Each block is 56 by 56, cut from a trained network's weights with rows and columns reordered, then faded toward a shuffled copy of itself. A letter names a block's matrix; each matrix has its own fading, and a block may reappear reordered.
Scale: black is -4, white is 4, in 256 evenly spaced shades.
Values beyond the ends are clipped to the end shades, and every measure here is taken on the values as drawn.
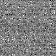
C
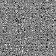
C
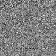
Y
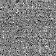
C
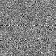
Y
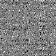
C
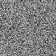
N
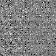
C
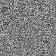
N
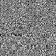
Y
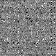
C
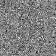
N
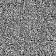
N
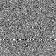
Y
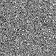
N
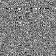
Y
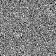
N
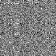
Y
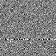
Y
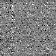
C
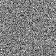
N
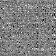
C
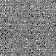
C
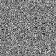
Y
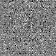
C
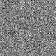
Y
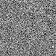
N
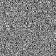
Y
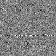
Y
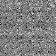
C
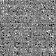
C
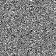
N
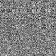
Y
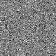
N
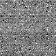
C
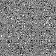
C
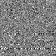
Y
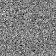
N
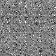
C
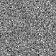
N
